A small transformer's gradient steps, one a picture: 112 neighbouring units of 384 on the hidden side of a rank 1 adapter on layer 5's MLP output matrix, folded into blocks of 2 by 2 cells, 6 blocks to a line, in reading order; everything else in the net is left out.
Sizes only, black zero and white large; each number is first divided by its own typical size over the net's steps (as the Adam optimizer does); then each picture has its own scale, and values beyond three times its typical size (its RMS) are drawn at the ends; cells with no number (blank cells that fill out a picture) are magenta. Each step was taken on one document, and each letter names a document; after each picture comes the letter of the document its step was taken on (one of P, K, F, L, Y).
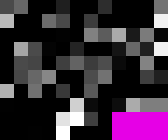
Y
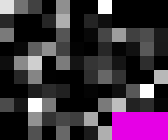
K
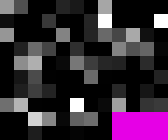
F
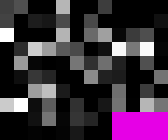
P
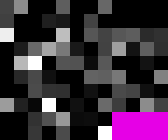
K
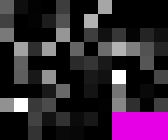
P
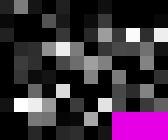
K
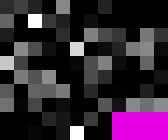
P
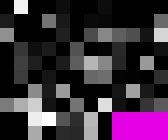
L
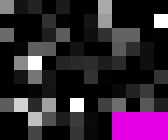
F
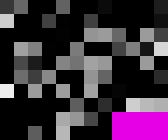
Y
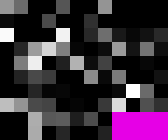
K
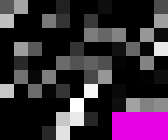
Y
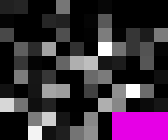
L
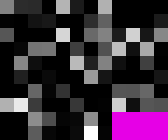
L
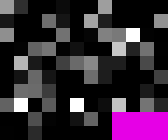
F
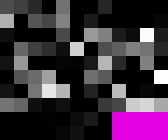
P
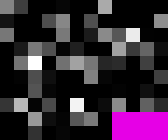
F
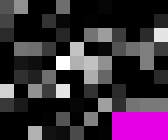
Y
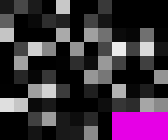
L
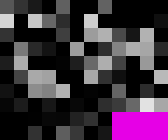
P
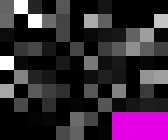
P
